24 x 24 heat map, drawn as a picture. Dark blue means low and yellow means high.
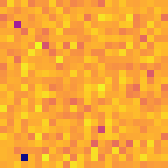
Stripes: none. Grain: fine. Slope: none. Histogram: skewed, a long tail of low values. Odd rows or columns: none. Average level on the scale: 80%.
